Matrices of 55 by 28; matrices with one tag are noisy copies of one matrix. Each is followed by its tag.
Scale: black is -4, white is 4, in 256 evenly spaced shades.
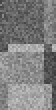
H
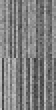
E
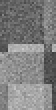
H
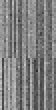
E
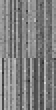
E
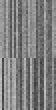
E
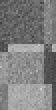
H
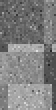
H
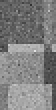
H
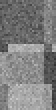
H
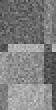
H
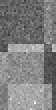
H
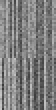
E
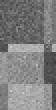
H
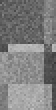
H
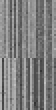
E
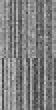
E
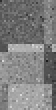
H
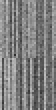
E
